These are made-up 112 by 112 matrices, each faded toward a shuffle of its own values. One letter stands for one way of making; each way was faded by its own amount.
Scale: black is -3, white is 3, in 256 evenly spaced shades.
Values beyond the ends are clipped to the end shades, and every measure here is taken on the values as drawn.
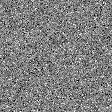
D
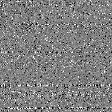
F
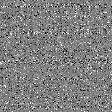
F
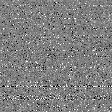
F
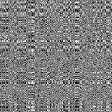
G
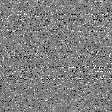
F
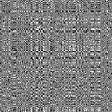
G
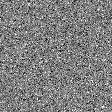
D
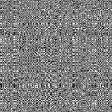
G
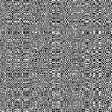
G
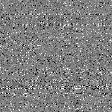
F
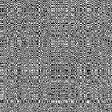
G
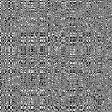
G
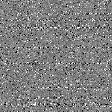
F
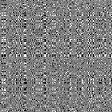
G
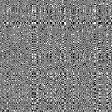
G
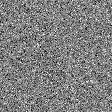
D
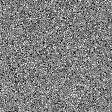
D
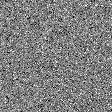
D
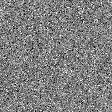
D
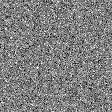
D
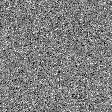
D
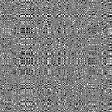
G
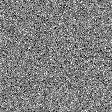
D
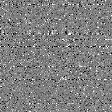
F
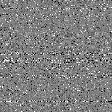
F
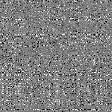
F
